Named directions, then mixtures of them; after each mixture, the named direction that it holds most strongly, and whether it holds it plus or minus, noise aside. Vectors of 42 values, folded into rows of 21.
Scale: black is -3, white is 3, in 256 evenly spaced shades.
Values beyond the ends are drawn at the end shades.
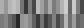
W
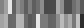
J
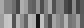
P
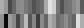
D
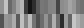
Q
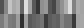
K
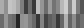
W, plus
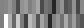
P, plus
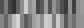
W, minus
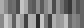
P, plus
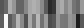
D, minus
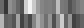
Q, minus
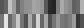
D, minus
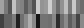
W, plus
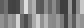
W, minus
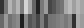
K, plus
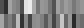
Q, minus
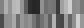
Q, plus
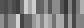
W, minus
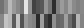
K, plus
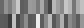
P, minus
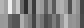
W, plus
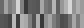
P, minus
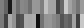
J, minus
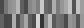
P, minus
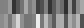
W, minus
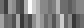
Q, minus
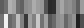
D, minus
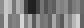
Q, plus
